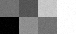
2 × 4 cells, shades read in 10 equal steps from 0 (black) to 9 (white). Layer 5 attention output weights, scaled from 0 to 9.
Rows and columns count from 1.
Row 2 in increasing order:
0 4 5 9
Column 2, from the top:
3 5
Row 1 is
4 3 7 9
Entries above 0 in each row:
4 3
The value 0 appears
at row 2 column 1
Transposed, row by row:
4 0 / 3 5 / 7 4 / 9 9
